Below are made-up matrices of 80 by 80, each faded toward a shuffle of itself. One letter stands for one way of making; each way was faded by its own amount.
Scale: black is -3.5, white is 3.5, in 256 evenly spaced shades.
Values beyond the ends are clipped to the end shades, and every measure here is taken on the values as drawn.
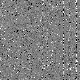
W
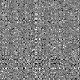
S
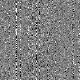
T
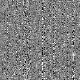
T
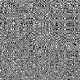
S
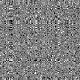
S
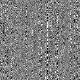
T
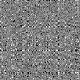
S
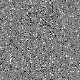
W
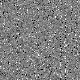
W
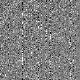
T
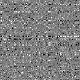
S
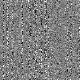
T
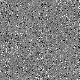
W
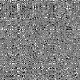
S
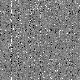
W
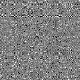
S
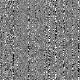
T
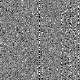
T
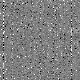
W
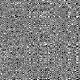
S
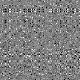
S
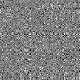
S
